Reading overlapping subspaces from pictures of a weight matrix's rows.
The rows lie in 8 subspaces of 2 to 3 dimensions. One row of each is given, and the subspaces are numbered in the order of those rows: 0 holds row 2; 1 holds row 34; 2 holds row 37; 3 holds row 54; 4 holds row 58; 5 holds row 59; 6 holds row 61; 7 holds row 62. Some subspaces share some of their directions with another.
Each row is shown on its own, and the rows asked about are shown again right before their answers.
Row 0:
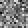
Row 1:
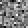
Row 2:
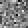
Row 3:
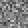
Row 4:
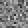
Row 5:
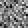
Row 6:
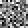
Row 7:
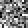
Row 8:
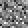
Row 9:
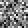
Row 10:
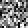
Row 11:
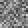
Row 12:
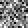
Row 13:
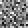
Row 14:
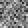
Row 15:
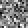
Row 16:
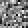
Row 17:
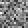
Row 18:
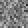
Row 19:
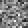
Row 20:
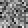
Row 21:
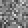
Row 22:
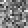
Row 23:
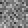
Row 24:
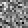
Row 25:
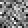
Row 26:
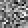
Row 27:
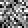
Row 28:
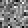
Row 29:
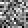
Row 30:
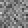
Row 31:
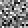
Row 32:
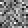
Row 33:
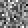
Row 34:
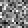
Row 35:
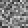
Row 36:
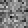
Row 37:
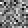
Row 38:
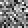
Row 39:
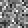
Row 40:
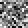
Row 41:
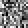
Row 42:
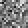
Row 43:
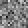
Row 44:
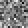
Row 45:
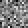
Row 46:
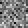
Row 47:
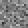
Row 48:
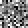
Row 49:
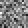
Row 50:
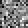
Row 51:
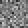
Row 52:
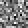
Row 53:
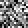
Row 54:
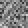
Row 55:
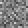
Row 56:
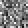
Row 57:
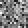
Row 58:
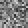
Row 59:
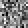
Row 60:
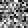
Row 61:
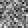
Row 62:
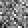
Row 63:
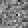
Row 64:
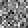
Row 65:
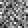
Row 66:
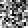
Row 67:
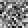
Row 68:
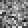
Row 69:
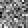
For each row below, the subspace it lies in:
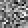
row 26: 4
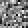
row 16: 0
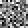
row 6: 5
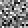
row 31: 3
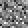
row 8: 1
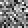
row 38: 3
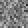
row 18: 5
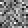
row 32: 2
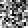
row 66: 7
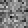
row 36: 7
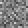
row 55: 4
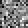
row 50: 5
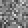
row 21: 7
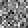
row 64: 2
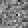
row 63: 0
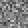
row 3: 1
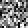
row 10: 2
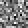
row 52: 6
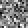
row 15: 2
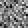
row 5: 1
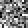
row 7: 6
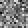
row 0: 2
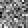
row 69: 6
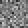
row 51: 5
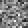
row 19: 0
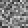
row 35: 3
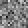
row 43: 2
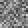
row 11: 2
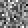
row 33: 5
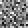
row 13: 3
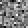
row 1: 0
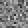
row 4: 6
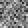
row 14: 3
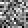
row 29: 1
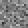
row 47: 4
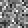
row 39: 1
